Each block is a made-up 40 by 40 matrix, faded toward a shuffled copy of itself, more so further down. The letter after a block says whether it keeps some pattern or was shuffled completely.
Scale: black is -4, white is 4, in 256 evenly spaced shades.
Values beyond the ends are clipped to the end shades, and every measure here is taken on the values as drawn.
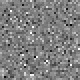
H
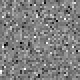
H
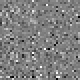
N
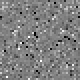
H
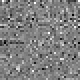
N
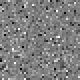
H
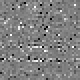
N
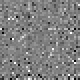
N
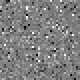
H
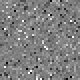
H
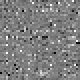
N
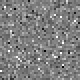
H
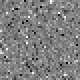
H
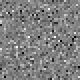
H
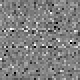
N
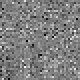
N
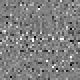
N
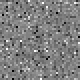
H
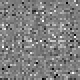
N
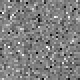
H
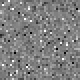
H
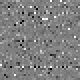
N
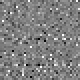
N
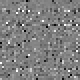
N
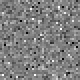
H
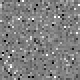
H
